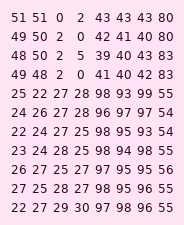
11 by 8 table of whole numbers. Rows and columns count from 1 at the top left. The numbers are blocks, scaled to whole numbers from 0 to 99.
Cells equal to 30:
1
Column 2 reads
51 50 50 48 22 26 24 24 27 25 27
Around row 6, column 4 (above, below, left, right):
28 25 27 96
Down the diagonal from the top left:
51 50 2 0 98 97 93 55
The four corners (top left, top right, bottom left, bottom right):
51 80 22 55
